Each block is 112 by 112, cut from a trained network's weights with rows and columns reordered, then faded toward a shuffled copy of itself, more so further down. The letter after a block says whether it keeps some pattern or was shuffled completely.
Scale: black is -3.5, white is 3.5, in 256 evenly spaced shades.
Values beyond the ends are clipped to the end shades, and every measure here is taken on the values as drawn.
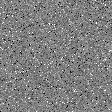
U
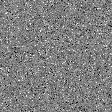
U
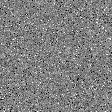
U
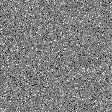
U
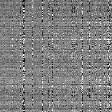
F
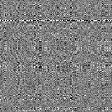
F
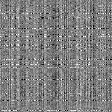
F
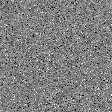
U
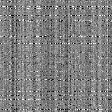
F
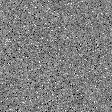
U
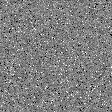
U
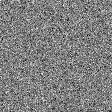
U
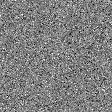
U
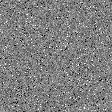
U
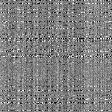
F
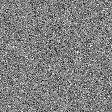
U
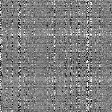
F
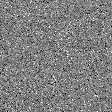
U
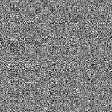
F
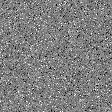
U
